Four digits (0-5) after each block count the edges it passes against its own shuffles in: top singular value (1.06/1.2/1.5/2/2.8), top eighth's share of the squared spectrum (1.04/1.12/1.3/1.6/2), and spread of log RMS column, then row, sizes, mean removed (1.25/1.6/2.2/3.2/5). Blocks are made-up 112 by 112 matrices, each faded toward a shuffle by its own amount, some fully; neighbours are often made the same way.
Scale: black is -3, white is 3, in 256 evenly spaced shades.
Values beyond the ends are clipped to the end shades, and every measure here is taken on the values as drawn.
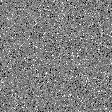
0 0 0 0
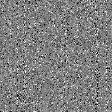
1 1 3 0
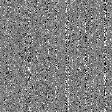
2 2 4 0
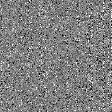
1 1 3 0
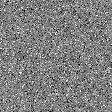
0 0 0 0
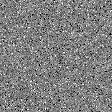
0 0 0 0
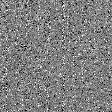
1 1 2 0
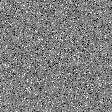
0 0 0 0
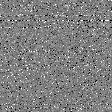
2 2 0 2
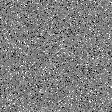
0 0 0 0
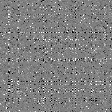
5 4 3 3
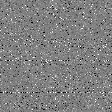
2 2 1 2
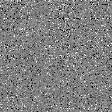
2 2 2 2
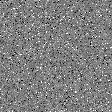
1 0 0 0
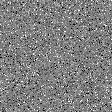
1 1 0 0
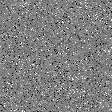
0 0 0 0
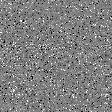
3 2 0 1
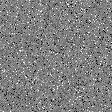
0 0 0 0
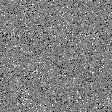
2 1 0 1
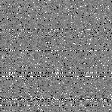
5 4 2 3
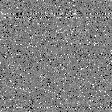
4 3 0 2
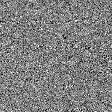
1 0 0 2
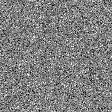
0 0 0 1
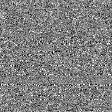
1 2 0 3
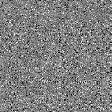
4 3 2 2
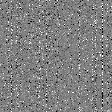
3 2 3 0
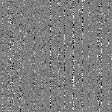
3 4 4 0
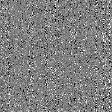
2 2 3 0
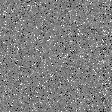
1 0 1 0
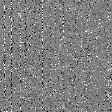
2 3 3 0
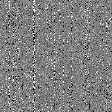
2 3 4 0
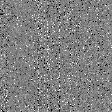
2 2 3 0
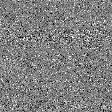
1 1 0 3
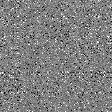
3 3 1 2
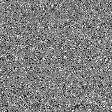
1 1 0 3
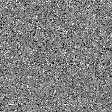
0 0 0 2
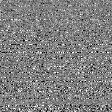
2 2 0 4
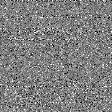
1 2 0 3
